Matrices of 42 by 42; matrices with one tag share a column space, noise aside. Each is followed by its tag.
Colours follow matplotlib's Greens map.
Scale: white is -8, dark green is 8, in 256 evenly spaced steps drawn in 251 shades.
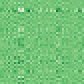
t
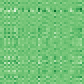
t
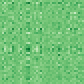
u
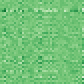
t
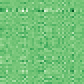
t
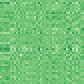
u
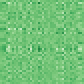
u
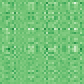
u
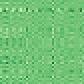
t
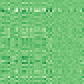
t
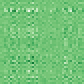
t
